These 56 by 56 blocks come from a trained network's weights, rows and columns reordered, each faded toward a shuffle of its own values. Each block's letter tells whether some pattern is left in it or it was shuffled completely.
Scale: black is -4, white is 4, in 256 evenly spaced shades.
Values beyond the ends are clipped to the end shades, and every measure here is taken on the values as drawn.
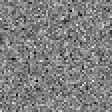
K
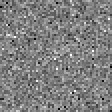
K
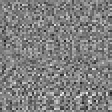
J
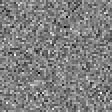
K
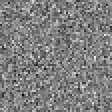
K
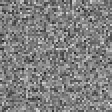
K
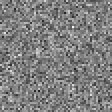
K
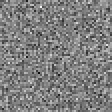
K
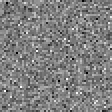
K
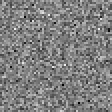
K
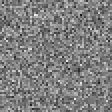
K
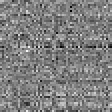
J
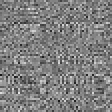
J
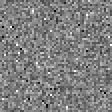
K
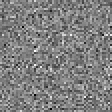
J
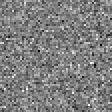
K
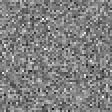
K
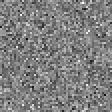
K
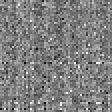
J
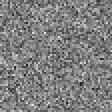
K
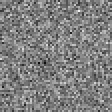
K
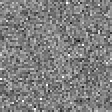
K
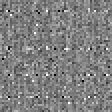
J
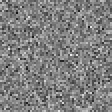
K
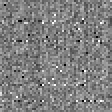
J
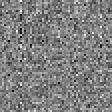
J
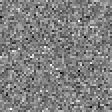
K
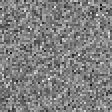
K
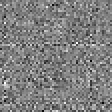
J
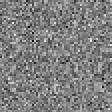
J
